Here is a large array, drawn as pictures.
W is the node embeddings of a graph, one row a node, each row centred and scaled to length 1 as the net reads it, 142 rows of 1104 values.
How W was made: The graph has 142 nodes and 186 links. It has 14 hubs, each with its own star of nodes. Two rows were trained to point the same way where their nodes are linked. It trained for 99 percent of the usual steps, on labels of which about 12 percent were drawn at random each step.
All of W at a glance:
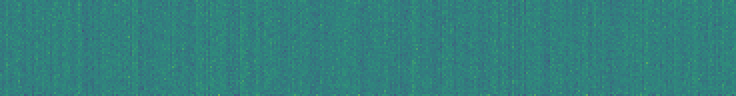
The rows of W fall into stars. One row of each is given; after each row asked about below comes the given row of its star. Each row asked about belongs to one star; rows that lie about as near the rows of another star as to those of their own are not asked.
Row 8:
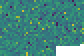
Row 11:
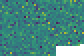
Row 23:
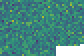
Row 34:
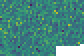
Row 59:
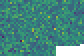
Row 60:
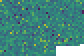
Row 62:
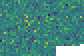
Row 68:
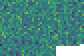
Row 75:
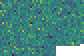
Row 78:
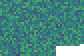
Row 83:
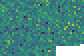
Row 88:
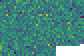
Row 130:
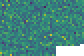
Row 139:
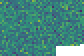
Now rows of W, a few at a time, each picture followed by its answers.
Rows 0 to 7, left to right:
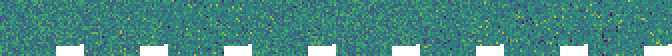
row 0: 88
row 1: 88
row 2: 11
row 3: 8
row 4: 130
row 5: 83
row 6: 62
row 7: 139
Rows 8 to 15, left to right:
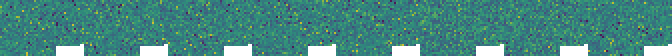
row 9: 23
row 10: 88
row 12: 11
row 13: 83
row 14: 130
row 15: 78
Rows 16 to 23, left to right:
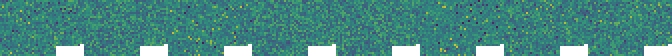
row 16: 11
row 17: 139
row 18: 62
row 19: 83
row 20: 60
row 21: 130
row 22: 60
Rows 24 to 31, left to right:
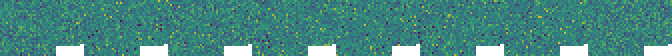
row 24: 59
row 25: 59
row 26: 75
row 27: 139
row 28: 34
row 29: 23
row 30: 88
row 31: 68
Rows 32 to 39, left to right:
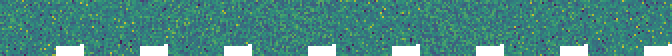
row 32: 130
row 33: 8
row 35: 34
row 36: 59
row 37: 59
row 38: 23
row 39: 78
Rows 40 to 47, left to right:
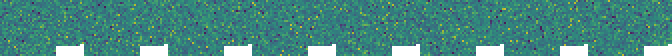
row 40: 78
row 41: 62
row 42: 60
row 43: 139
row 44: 23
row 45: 59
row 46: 83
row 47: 83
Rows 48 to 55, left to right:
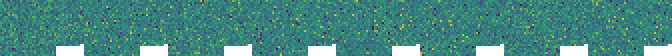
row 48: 23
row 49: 68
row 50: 11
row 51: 68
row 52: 83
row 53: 34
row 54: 68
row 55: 59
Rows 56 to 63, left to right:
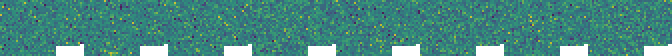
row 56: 88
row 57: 11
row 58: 62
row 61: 78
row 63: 139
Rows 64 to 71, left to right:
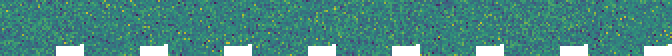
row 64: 8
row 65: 83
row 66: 60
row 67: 139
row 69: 23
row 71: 68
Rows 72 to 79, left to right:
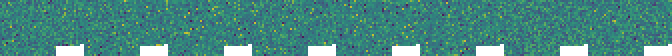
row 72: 75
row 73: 139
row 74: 68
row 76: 59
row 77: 23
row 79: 75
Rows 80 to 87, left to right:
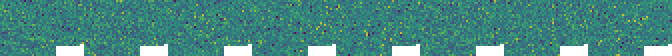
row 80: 83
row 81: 130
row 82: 62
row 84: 60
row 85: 59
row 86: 139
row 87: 62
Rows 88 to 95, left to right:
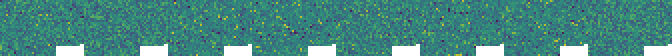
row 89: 8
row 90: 62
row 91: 83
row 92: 88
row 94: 83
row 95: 68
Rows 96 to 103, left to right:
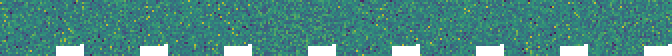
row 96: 139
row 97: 139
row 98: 130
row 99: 11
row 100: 11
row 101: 68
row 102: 78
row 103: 75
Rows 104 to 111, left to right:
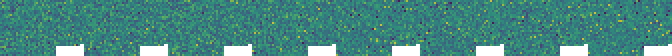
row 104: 11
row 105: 130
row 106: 130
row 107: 68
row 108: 60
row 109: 60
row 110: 8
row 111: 34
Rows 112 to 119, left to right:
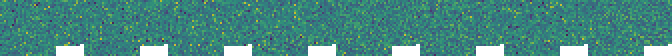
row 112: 11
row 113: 60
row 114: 59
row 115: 23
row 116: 130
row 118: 23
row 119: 68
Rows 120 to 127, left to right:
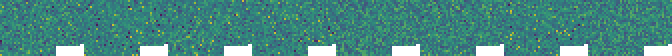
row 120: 23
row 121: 34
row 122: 23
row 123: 68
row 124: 23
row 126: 34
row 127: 75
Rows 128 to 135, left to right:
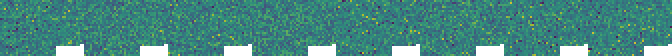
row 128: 139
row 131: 62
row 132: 11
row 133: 83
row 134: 62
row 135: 75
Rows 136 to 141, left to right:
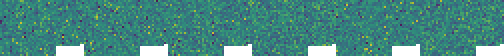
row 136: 130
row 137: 8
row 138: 139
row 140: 78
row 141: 11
